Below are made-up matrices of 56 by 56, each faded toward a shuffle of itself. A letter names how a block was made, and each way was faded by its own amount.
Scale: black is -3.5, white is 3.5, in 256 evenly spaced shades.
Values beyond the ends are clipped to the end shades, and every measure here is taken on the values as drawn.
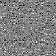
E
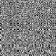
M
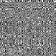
M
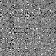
E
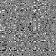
E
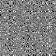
E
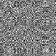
M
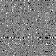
E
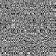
M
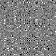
E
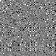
E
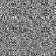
M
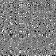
E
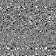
E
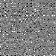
E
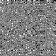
E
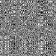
M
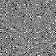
E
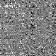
E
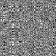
M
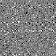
E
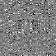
E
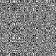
M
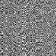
M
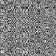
M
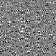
E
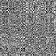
M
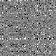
E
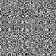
M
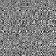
M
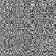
M
